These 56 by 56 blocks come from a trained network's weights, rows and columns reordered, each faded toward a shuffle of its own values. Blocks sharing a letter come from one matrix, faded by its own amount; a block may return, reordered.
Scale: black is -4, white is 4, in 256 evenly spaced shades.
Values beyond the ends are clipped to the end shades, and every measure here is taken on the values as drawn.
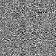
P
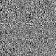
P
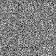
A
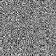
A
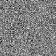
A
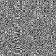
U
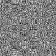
U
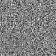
A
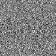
A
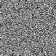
A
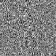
A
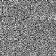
A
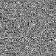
A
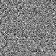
A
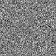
A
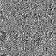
P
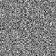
U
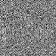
A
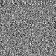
A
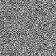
U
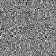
A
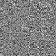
U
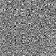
P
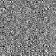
P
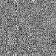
U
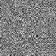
U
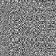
U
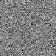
U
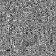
P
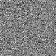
A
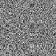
U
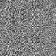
U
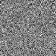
U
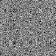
P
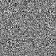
A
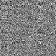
U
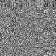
U
